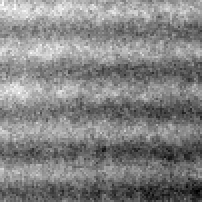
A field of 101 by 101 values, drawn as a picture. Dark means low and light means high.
The values follow a bell shape. Stripes running across repeat 5 times from top to bottom. The ninth with the highest average is the top left. The field climbs toward the top left. The ninth with the lowest average is the bottom right.
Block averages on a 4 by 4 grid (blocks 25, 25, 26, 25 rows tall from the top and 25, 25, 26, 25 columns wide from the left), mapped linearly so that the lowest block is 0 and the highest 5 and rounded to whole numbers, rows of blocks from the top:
5 5 4 3 | 5 4 3 2 | 3 3 2 1 | 2 2 1 0
